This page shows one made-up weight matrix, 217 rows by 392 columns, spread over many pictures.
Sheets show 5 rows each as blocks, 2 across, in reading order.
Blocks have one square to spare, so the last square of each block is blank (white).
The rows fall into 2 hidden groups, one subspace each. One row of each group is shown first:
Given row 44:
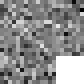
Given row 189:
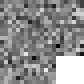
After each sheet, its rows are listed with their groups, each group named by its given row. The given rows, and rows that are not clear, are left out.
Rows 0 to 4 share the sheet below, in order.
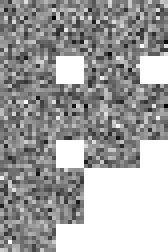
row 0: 189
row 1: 189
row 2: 189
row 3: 44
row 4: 44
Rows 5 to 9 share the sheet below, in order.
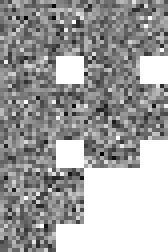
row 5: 189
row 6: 44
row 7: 189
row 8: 44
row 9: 44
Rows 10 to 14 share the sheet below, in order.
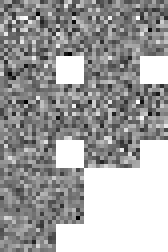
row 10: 189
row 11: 189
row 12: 189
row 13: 189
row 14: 44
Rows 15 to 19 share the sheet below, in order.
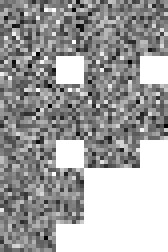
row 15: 44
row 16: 44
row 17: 44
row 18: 189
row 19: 189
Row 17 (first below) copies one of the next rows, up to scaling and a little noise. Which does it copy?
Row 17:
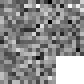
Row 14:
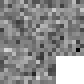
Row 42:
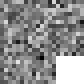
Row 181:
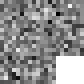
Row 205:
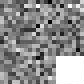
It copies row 205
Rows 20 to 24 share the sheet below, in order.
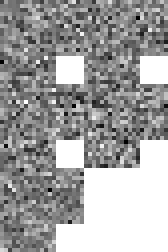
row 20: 44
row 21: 189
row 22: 189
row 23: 44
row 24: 44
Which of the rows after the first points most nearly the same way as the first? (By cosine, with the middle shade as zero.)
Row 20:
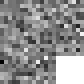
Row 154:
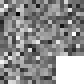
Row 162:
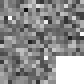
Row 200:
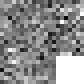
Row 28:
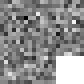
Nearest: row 162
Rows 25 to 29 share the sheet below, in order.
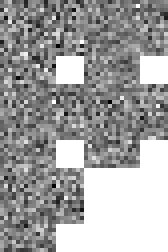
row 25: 189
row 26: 189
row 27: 189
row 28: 189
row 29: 189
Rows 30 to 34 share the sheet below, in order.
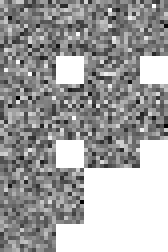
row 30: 44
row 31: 44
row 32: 44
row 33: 189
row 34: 44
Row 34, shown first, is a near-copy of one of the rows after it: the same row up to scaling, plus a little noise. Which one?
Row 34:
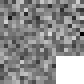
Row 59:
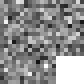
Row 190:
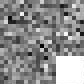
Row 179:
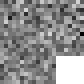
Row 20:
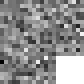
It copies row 179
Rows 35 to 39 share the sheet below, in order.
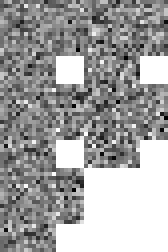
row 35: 44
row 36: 44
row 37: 189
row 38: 44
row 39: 189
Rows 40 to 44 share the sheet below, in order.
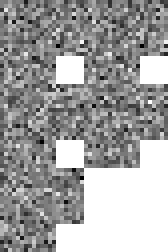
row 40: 189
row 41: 189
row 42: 44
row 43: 44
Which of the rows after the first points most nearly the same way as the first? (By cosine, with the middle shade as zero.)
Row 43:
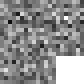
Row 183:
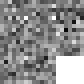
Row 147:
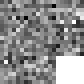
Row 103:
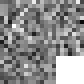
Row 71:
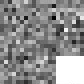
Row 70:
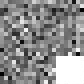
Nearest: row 103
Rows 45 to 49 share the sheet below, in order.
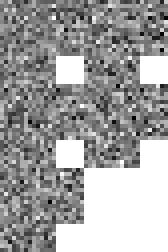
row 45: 189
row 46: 44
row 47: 44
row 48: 44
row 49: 44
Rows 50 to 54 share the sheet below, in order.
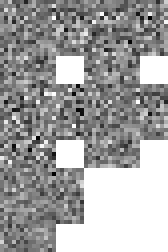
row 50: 189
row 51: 44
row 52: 44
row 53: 189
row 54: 189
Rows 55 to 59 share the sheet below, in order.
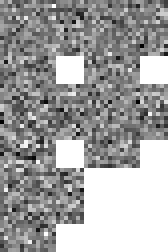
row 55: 189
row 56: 189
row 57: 44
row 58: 189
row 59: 44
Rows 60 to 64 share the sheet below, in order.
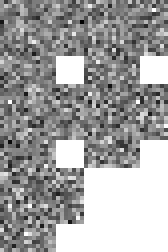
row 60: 44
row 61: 44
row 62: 44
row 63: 189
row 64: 44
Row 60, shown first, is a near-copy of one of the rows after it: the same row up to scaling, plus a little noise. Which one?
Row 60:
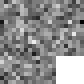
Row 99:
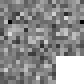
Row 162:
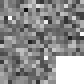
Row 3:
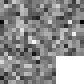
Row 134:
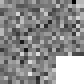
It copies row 3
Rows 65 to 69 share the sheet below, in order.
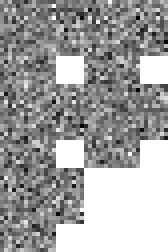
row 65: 189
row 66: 189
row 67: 189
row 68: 189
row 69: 189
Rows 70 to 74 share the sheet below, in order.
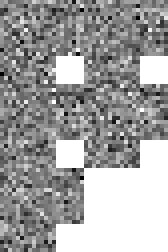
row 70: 44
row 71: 189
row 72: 189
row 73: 44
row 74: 44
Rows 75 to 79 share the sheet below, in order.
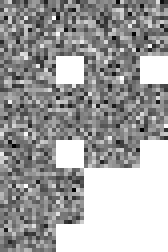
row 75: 189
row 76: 44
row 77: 44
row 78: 189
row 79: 189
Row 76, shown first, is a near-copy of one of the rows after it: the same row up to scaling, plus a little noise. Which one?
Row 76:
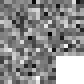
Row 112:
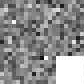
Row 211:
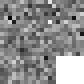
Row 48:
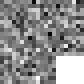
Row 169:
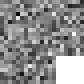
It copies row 48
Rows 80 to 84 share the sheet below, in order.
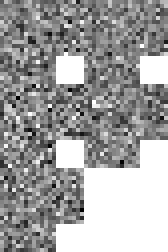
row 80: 44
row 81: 189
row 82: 44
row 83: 44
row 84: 189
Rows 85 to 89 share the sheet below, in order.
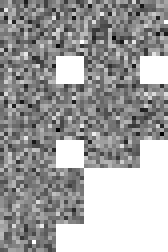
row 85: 189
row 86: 44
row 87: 189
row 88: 44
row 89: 44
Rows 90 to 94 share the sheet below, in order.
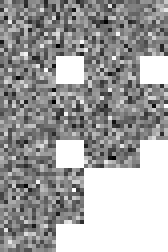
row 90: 189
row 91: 44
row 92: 189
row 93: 44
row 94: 189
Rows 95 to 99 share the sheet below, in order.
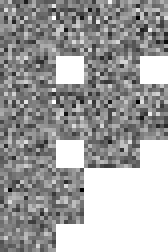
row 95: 189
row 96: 189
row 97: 189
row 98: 189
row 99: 44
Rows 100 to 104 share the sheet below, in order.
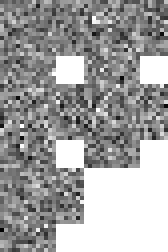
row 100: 44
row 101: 44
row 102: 44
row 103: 44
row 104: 44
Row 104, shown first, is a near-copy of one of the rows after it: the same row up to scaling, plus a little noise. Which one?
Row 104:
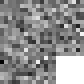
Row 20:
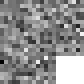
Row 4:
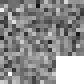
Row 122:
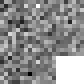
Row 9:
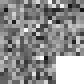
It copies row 20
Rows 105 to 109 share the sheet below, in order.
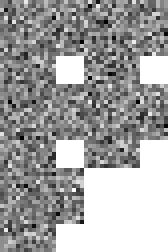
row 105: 189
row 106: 44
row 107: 44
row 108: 189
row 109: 189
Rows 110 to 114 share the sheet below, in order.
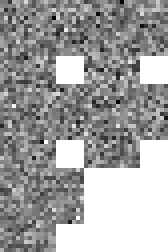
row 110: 189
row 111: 44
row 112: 44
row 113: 44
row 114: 44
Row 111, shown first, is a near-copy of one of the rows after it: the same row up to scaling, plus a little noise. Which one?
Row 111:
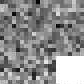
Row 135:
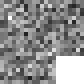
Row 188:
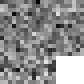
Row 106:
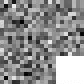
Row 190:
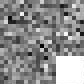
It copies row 188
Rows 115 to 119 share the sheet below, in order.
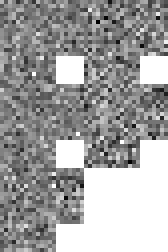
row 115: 44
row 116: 189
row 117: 44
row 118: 44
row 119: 189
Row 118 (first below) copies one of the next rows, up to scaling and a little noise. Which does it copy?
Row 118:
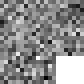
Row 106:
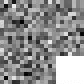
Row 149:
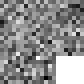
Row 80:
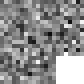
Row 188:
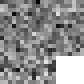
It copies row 149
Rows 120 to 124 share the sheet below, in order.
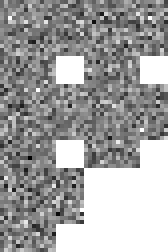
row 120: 44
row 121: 44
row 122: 44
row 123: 189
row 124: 189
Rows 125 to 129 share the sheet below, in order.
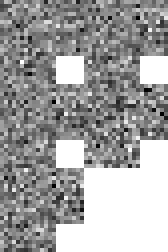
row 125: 44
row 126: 189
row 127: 189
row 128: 44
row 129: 189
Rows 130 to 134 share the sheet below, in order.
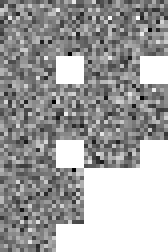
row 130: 44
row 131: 189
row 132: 189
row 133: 44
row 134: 44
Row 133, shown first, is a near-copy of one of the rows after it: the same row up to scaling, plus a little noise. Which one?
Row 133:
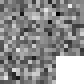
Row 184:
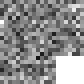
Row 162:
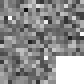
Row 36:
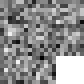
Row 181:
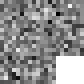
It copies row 181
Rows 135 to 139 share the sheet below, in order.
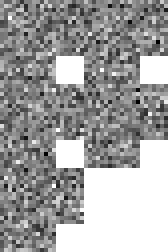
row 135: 44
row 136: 44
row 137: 189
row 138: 189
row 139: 189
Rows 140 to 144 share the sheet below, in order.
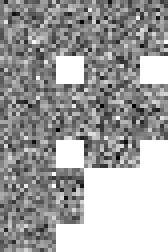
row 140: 44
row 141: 189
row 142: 189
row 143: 44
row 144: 189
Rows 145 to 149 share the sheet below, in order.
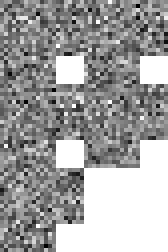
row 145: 189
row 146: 189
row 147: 189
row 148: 189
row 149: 44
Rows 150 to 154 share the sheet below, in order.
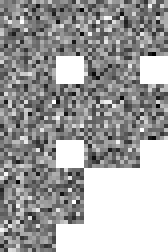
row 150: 44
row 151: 189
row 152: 189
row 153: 189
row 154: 44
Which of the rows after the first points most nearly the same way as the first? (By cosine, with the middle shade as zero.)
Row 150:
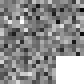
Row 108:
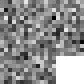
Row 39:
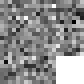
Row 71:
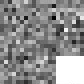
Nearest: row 39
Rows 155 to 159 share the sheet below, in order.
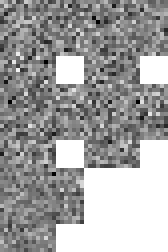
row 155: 44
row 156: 44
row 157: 44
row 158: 189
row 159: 189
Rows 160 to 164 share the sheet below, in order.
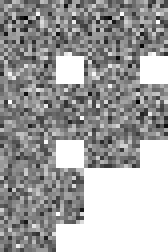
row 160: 189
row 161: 189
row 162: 44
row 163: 189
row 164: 189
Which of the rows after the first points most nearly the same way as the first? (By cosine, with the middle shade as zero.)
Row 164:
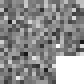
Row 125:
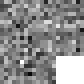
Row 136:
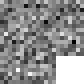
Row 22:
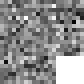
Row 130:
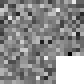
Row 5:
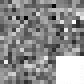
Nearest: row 22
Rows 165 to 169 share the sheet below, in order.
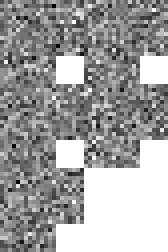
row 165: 189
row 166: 44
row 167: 44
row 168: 44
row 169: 44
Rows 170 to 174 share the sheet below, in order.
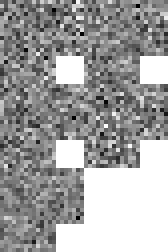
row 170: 44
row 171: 189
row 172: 44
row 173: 44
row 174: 44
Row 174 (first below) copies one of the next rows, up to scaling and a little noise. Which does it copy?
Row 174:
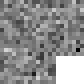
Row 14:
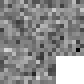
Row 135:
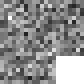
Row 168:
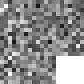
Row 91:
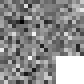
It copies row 14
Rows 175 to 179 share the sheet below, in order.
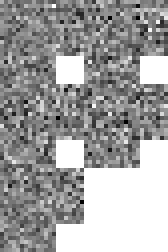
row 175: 189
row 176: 189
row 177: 189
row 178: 44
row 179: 44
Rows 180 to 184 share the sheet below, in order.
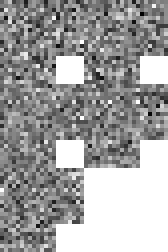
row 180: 189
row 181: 44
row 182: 44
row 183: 189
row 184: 44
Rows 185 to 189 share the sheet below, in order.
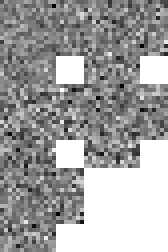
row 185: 189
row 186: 189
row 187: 44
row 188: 44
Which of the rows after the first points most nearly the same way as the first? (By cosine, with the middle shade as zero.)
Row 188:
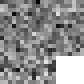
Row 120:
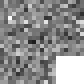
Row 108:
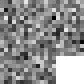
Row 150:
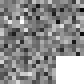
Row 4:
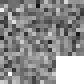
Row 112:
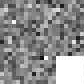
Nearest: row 4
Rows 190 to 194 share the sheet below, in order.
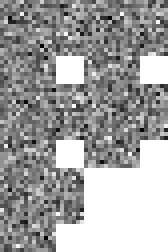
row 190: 44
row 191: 189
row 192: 189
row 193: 189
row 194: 189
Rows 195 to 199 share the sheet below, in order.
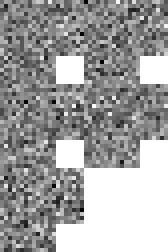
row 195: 44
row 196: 44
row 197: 189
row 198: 44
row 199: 189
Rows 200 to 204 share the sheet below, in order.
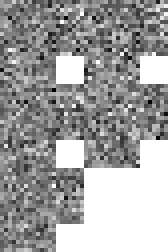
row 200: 44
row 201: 44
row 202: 189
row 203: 44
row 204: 189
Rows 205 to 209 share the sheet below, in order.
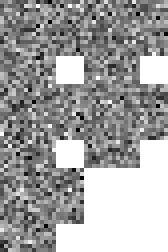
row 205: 44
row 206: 44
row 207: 44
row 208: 189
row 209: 44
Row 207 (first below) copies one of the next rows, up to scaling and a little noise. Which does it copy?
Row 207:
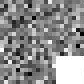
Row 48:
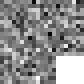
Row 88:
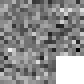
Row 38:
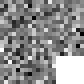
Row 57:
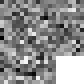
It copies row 38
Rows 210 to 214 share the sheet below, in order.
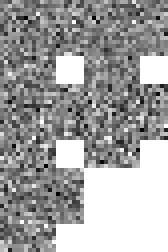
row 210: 189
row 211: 44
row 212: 44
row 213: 189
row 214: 44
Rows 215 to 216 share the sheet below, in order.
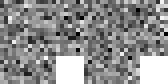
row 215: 44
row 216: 44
